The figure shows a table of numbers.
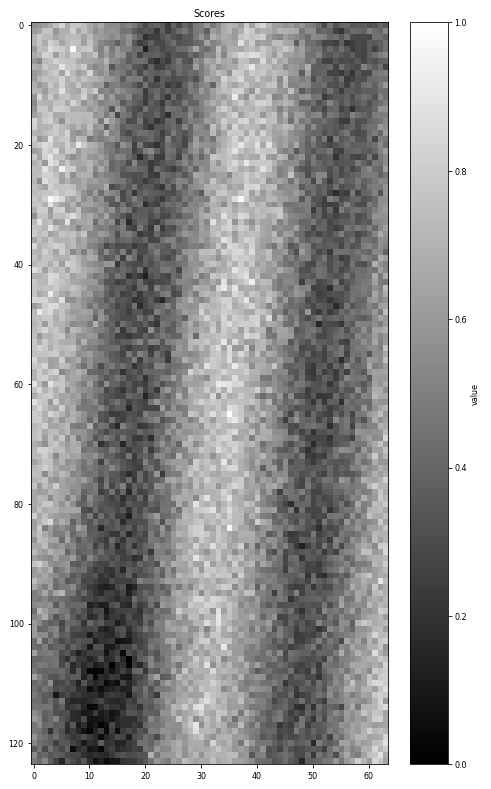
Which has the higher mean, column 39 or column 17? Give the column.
39
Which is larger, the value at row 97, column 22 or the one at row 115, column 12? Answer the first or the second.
the first
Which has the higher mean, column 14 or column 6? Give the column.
6
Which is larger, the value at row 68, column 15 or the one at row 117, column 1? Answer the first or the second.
the second
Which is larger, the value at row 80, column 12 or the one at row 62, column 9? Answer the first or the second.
the second
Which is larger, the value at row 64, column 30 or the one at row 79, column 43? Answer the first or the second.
the first
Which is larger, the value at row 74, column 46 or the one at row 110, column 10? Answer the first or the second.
the first
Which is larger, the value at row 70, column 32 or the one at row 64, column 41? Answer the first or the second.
the first
